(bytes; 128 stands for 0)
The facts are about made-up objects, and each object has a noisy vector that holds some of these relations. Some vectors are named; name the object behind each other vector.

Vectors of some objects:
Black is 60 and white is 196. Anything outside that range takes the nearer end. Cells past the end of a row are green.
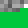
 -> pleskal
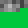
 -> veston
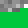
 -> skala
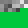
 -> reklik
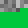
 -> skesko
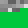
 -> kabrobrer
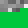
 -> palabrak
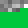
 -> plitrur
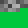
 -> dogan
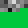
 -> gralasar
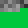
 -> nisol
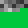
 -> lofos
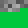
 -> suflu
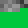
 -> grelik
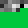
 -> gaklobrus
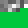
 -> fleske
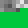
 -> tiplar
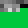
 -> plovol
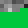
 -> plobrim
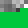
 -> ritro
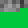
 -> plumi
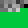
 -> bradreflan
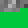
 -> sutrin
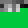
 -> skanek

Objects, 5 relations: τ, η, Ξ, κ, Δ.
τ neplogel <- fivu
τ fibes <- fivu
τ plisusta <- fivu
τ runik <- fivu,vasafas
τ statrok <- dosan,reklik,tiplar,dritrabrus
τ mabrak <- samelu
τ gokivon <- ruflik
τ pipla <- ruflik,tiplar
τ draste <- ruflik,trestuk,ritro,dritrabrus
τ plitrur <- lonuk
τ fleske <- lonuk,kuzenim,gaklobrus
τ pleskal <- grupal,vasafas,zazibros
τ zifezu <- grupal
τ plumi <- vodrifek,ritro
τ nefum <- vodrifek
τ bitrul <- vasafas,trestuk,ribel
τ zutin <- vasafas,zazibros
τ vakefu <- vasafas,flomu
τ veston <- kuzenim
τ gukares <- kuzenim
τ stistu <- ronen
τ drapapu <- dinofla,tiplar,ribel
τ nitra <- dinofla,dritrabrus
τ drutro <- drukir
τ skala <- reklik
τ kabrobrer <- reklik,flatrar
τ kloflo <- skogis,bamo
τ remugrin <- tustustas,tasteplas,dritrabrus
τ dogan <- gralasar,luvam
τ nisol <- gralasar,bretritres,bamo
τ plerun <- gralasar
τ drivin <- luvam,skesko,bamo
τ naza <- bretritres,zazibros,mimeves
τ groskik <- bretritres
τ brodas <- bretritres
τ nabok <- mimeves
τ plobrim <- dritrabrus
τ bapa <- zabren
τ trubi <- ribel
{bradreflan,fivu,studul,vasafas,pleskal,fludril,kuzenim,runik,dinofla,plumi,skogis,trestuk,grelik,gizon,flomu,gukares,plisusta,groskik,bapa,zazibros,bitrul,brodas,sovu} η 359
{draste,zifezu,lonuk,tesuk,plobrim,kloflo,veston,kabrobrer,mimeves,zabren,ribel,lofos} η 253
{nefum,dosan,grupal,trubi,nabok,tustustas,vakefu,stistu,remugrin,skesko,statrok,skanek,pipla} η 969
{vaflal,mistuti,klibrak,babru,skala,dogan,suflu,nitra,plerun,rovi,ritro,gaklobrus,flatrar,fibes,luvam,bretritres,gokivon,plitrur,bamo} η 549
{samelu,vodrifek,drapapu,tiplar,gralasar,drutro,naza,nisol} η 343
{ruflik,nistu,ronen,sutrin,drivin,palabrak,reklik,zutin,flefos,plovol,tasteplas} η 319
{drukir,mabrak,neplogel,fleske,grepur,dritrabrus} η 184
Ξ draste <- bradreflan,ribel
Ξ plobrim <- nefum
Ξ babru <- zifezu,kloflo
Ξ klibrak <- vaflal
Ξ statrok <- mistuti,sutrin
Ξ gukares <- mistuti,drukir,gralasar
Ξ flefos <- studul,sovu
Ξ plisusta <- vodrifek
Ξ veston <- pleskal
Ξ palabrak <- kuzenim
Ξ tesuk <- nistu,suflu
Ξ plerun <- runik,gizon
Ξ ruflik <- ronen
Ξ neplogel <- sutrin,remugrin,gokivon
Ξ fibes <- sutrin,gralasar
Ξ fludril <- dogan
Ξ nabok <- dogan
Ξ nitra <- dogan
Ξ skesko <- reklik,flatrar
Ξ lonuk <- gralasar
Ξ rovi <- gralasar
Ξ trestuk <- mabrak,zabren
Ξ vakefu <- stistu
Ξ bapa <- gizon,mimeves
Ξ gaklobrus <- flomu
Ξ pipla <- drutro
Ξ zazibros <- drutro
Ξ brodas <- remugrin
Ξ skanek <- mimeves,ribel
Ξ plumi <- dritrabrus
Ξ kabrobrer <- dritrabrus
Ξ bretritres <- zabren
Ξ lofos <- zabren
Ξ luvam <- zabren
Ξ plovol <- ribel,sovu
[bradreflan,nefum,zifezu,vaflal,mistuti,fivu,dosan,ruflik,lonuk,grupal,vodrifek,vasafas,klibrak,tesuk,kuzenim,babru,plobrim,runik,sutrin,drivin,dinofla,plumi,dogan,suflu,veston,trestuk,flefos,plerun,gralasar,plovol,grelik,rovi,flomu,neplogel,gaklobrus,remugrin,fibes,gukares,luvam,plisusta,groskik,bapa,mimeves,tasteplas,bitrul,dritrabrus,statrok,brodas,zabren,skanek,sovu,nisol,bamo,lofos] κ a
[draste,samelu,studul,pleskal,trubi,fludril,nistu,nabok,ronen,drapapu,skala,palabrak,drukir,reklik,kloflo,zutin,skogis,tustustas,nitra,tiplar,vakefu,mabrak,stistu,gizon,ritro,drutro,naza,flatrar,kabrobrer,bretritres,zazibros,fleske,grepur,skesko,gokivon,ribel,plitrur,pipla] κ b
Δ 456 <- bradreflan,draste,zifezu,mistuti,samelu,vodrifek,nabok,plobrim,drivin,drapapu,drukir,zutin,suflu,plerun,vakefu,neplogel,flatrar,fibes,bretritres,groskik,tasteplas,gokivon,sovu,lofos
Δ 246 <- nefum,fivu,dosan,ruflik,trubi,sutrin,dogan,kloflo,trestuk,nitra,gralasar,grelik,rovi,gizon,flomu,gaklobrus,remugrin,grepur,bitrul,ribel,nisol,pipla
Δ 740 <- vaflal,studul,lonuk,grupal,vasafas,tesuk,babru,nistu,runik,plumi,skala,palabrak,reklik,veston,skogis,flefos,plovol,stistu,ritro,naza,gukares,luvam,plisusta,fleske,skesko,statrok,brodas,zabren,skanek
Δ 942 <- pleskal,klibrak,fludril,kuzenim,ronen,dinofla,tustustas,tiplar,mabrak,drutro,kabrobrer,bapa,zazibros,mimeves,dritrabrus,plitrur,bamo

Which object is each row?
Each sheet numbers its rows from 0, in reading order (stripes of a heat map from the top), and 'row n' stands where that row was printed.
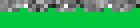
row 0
stistu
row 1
bamo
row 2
neplogel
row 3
skogis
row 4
zifezu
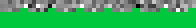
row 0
naza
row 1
lonuk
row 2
fludril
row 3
zutin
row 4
drivin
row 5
bretritres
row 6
gizon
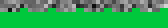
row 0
vasafas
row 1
dosan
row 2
runik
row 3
zabren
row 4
flomu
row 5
mabrak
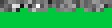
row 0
kuzenim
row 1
gukares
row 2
vaflal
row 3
fivu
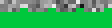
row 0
gokivon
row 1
samelu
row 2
dritrabrus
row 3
studul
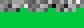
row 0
ronen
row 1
tasteplas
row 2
ribel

